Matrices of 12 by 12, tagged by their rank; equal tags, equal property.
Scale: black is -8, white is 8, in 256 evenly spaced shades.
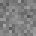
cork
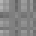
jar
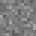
cork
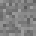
cork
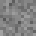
cork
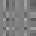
jar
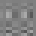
jar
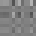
jar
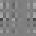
jar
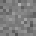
cork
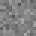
cork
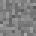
cork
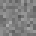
cork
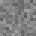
cork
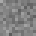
cork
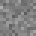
cork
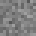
cork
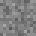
cork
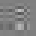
jar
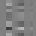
jar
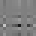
jar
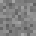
cork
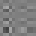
jar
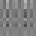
jar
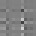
jar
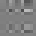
jar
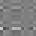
jar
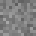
cork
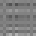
jar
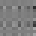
jar
